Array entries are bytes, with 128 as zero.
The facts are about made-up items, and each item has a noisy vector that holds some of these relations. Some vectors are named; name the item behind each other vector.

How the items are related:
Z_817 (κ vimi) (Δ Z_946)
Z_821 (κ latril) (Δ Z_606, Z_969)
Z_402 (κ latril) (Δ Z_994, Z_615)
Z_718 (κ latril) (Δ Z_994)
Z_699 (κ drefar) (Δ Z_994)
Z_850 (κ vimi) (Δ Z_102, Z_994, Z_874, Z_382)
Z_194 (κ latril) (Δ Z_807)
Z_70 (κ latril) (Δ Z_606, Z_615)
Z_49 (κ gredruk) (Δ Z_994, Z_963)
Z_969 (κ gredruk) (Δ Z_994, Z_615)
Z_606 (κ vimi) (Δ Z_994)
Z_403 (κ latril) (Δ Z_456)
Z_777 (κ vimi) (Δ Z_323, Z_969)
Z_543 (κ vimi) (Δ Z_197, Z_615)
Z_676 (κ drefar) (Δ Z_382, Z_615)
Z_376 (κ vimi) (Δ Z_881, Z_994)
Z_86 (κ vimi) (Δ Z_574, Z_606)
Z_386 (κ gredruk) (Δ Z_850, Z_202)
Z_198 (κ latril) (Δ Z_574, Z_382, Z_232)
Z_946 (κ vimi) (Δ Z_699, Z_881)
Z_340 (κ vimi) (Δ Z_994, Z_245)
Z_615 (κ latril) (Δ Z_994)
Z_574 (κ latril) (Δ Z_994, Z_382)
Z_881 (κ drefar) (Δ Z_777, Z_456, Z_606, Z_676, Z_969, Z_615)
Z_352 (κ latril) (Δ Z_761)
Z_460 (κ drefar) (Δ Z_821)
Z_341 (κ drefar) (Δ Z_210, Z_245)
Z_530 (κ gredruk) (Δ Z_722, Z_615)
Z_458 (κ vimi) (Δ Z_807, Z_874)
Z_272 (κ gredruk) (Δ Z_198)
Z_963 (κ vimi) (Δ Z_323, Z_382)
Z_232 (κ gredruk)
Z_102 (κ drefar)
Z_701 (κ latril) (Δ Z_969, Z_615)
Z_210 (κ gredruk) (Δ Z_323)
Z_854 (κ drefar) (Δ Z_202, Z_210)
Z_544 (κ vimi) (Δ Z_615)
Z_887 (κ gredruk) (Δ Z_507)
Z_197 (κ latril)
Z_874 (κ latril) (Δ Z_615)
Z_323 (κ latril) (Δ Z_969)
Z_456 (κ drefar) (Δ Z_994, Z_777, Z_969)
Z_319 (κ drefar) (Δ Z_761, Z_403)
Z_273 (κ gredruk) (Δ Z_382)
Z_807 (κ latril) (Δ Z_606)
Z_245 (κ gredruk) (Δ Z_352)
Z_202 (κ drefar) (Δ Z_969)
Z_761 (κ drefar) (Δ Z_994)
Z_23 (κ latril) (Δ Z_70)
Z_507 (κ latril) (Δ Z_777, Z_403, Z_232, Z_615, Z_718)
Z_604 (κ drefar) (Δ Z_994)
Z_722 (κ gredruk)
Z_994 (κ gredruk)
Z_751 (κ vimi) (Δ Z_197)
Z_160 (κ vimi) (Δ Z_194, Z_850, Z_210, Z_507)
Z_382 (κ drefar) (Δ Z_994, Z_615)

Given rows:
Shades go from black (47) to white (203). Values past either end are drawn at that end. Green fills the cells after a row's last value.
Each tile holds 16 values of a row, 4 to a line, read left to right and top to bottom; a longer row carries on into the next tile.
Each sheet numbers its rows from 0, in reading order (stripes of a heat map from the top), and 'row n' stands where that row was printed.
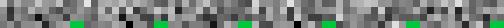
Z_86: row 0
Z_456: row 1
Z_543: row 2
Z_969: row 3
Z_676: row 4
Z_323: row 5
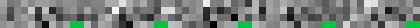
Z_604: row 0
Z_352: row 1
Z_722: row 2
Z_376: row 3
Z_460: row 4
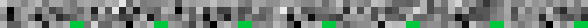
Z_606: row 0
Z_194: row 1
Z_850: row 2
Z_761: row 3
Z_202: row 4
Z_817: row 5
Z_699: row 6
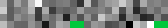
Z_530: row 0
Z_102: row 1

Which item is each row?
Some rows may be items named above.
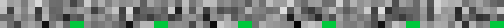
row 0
Z_969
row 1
Z_382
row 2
Z_386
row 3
Z_319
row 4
Z_382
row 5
Z_881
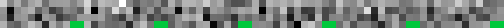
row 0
Z_606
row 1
Z_874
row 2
Z_777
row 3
Z_850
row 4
Z_574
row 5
Z_86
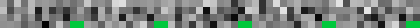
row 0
Z_273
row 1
Z_821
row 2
Z_245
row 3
Z_198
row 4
Z_403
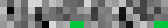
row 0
Z_160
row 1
Z_718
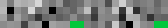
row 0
Z_458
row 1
Z_49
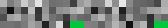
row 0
Z_323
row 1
Z_323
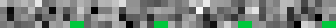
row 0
Z_807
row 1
Z_777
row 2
Z_352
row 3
Z_232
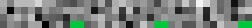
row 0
Z_777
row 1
Z_963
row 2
Z_210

